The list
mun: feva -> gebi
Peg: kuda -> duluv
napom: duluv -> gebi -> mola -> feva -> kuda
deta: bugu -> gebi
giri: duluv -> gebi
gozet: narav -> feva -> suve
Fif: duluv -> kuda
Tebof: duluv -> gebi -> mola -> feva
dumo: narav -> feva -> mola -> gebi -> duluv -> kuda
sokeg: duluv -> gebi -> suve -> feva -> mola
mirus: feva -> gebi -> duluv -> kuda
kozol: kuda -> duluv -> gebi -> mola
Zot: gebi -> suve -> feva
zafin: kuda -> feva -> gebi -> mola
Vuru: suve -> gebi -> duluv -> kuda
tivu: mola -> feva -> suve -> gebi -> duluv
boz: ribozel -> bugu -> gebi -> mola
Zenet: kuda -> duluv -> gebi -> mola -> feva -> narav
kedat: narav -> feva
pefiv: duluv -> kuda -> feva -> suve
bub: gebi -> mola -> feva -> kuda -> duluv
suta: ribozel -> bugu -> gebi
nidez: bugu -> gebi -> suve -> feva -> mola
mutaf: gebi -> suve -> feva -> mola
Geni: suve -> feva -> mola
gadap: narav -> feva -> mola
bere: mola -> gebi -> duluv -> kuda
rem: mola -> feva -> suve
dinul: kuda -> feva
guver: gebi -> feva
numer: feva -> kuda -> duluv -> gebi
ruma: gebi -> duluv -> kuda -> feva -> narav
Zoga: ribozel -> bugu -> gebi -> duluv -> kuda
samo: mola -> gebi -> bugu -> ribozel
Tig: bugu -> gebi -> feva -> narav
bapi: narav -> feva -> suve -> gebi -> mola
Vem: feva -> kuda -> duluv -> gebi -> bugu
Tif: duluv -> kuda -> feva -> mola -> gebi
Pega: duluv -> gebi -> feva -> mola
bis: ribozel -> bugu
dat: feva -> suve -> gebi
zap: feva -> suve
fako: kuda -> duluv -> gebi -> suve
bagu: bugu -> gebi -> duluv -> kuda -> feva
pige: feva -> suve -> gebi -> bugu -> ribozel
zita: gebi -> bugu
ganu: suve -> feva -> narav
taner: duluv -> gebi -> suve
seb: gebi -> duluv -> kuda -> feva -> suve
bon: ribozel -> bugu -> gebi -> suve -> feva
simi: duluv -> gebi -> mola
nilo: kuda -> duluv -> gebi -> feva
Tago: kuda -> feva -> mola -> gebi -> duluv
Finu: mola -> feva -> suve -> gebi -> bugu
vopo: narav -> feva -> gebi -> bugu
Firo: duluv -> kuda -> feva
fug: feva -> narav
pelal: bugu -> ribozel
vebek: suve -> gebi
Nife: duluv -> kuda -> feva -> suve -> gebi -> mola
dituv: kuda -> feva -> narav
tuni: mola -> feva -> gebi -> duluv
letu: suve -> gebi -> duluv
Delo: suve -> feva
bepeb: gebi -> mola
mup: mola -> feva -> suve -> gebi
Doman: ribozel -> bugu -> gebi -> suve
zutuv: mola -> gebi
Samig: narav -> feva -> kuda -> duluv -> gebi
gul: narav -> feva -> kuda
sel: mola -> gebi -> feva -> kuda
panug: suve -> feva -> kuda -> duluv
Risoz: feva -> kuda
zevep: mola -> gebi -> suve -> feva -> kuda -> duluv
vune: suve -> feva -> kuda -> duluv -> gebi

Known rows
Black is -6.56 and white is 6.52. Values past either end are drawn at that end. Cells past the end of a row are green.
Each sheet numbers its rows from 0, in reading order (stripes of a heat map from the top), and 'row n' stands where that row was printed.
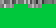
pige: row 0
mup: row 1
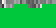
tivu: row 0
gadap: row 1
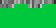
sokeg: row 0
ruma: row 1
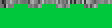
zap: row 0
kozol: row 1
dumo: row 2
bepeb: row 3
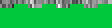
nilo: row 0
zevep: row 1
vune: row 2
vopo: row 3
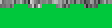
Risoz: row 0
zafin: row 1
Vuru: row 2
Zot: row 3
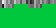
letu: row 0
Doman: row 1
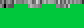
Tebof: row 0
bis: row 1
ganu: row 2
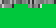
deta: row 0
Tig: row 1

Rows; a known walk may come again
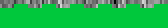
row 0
dinul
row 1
napom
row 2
zevep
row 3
sokeg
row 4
rem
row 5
panug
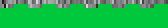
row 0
pefiv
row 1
bis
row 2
dat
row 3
deta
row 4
Risoz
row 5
vebek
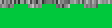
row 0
bere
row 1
mup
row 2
mutaf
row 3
zita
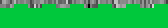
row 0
kozol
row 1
taner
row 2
pelal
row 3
Tebof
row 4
tuni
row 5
fug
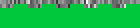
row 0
mirus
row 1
gul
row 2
guver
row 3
Nife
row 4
gadap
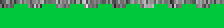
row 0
Zot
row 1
fako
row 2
Fif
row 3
giri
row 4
Delo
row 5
bub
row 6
seb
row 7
Vuru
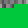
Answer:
Firo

